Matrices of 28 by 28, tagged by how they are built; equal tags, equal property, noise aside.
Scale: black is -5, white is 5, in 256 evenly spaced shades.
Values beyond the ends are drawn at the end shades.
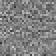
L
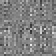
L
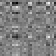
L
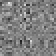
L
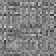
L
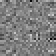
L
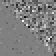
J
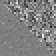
J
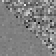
J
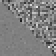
J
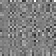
L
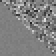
J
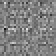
L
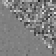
J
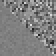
J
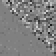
J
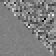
J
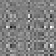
L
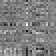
L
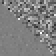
J
